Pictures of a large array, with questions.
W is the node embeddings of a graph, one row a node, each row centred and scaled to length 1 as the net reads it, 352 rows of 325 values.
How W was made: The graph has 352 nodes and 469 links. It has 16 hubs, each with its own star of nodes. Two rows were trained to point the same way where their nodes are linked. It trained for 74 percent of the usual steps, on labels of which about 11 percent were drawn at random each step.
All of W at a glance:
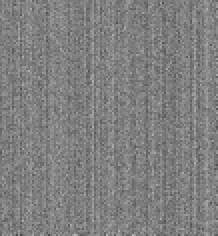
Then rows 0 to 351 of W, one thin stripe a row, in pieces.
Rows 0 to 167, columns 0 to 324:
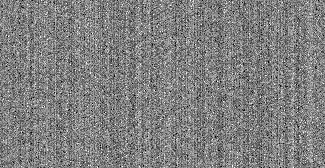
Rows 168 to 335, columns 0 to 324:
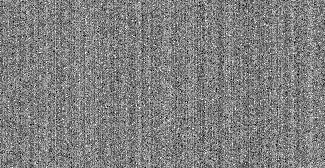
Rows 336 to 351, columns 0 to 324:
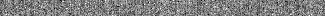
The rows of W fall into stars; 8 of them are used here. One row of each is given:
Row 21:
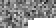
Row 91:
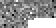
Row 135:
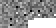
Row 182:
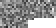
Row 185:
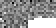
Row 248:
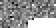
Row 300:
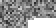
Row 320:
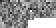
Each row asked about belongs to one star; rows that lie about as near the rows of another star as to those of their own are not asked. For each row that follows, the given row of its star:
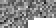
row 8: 185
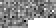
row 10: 248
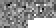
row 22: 91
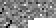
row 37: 21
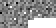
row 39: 135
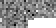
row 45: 300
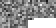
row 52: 185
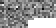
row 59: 300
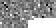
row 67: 320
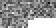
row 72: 320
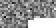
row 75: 320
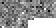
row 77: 320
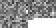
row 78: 135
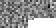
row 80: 182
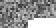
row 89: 248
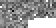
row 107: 91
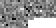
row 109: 182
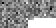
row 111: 300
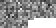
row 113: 248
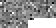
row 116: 248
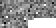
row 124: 182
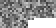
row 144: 320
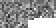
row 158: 91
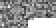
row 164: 182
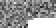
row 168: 300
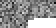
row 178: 185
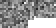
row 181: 300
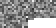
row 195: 182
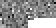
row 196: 185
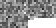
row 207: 135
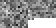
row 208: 320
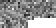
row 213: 320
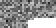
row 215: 300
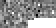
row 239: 248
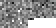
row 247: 248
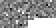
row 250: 185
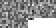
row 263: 185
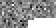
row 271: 320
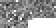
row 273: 91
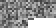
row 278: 248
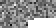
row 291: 21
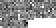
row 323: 248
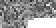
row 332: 91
